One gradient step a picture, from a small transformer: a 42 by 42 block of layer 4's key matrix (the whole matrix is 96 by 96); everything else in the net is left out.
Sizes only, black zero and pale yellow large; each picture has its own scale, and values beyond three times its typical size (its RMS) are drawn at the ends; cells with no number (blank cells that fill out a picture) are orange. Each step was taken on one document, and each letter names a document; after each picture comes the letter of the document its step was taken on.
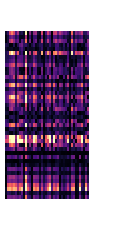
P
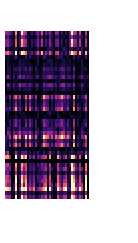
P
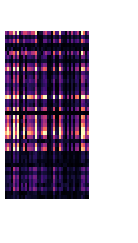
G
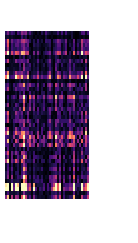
P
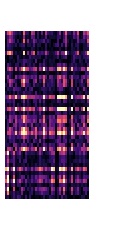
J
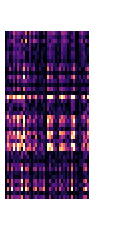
G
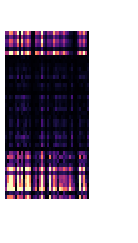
P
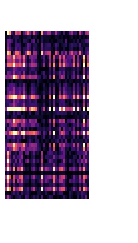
J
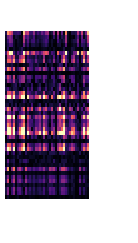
J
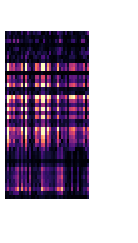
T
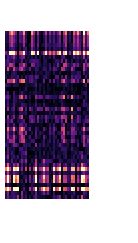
J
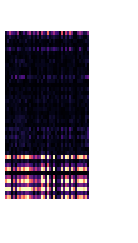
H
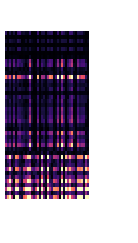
H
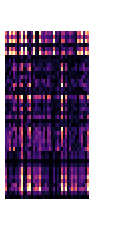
T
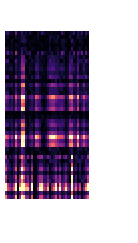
P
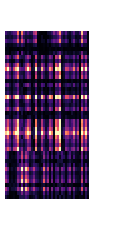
G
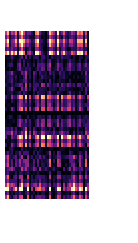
P
